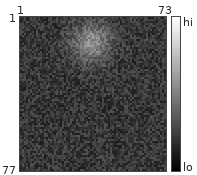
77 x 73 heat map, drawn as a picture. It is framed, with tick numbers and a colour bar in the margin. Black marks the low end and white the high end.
No single row or column stands out from its neighbours. The ninth with the highest average is the top middle. No regular stripes run through it. The values are skewed, with a long tail toward high values. One bump rises in the top middle.
